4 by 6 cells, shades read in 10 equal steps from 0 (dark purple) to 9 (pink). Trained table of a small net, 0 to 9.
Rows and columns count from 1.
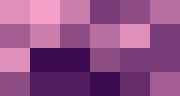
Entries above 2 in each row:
6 6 4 2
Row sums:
37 33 18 13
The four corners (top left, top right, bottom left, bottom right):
8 6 4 5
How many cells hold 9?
1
